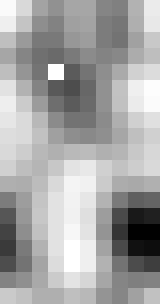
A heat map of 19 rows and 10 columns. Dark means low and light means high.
Odd rows or columns: none. Ninth with the highest average: bottom middle. Lone odd cells: 1, higher than its neighbours. Ninth with the lowest average: bottom right.
